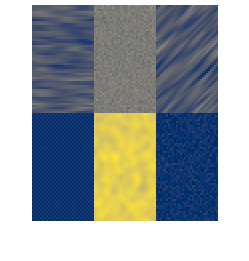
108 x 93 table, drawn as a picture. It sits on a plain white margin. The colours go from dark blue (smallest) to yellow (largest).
It is made of 2 by 3 panels. Panel 1,1: low, streaked across. Panel 1,2: middling, fine-grained, faint in contrast. Panel 1,3: low, slanting up to the right. Panel 2,1: very low, checkered, faint in contrast. Panel 2,2: very high, blotchy, faint in contrast. Panel 2,3: very low, fine-grained, faint in contrast.
